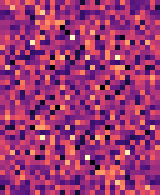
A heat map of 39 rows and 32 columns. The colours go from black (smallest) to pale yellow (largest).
No seam splits the table. The values follow a bell shape. It looks the same turned upside down. There is no overall slope. Fine speckle covers the field. No regular stripes run through it.
